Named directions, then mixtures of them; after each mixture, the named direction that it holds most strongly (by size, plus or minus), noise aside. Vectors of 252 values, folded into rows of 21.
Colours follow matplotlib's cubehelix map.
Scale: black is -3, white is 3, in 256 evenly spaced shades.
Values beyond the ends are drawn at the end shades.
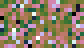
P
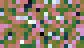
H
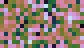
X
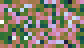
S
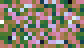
S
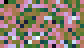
X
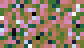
P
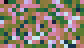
S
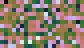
X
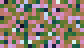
X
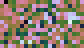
X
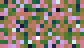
P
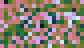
S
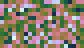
S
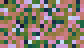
X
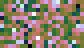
P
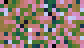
X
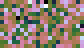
X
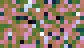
H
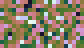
H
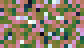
H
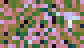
X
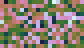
S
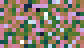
H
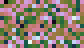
X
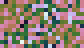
X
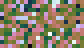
H
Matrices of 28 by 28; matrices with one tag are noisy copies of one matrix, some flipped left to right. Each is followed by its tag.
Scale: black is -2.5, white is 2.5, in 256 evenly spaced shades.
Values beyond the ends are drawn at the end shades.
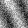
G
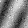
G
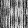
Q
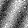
G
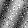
G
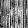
Q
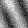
G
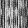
Q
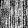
Q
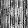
Q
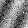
G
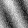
G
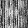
Q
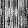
Q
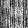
Q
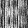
Q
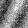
G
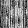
Q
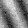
G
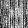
Q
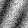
G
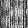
Q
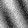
G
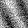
G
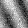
G
